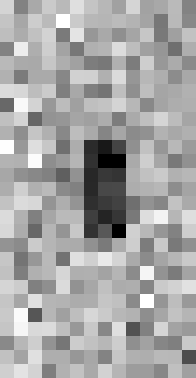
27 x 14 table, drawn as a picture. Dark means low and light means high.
The ninth with the lowest average is the centre. There are no regular stripes. There is no overall slope. An odd patch, lower than its surroundings, sits in the centre. The values are skewed, with a long tail toward low values.
